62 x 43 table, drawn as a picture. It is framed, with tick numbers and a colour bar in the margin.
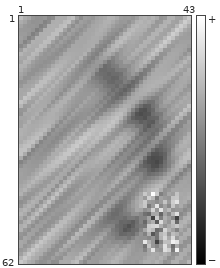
Odd rows or columns: none. Odd patch: rougher, in the bottom right. Grain: diagonal, up to the right. Dips: four. Roughest part: bottom right. Ninth with the lowest average: middle right.
